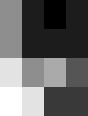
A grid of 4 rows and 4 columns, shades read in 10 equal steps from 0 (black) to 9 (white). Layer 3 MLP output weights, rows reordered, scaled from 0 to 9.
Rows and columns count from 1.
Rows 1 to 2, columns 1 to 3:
5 1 0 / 5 1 1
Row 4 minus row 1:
4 7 2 1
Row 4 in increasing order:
2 2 8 9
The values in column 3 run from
0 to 6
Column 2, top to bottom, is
1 1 5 8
